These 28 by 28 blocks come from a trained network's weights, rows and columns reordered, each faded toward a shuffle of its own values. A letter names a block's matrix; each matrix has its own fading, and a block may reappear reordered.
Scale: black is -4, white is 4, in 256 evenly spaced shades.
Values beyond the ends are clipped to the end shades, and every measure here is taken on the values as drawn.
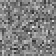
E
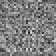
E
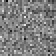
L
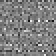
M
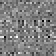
M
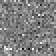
M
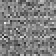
E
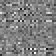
M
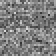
E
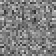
E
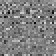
M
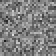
E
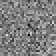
L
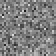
L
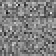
E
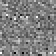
M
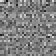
E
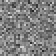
E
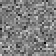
L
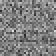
E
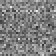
E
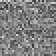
E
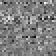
M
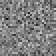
L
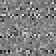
M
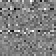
M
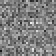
E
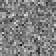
L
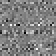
M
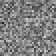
E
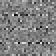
M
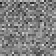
E
